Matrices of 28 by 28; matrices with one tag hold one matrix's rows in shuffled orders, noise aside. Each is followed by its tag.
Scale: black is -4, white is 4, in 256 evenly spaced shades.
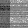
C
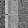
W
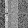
W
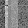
W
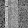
W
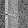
W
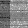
C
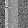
W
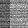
C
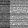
C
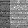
C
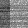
C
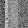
W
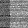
C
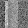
W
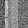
W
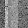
W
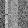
W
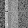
W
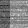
C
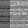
C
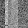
W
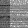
C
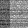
C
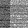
C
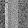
W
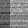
C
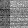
C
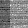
C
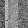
W
